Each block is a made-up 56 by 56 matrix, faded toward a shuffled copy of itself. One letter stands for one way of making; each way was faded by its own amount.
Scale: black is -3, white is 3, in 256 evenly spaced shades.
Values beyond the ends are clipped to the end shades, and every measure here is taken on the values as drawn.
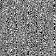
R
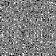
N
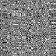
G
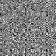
G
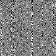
R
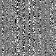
R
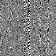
R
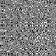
G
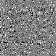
N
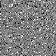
N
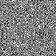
N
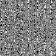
R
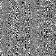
R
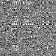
G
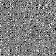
N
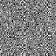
G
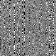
R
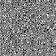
N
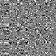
G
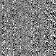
R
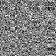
G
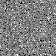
N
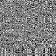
G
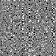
G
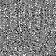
N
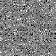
N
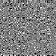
G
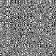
G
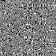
N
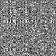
G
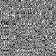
G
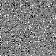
N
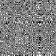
G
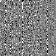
R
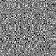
G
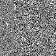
R
